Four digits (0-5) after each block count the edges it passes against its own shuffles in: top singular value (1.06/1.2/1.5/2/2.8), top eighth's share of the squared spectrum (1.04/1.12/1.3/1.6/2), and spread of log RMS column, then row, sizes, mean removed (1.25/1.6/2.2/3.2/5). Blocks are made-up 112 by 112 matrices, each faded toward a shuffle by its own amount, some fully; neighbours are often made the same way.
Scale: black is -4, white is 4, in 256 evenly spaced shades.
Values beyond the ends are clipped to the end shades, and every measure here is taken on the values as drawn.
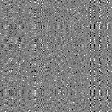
5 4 3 2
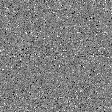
1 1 0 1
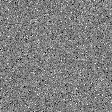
0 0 0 0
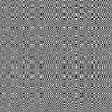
5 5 4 4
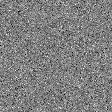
0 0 0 0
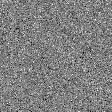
0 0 0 0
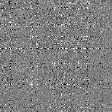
2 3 3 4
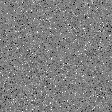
0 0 0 0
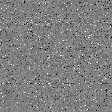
3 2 0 1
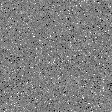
0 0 0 0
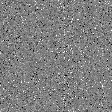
1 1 1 0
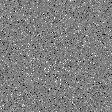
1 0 0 0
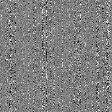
2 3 4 0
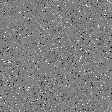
2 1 0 0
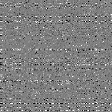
5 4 2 3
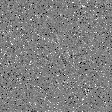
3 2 0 1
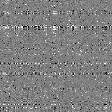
5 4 2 3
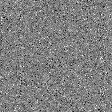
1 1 1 0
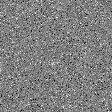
0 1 1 0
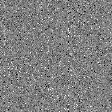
1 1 2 0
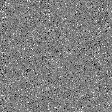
1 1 2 0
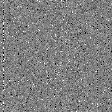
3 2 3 0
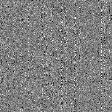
2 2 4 0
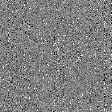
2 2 3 0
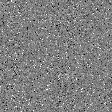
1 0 1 0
